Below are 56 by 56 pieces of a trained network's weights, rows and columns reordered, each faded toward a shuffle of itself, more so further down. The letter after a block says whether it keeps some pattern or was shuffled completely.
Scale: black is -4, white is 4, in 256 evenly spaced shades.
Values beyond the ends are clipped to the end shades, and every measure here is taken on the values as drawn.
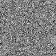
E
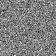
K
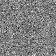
K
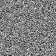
E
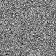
E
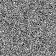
K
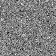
K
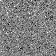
K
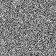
K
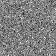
K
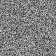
K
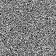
K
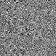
E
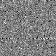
E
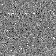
E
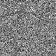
E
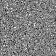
K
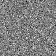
K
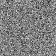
K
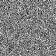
E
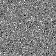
K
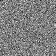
K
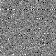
E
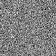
E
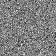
K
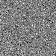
K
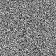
K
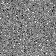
K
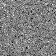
K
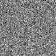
E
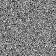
K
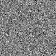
E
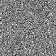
E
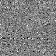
E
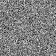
K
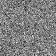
K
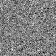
E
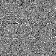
E
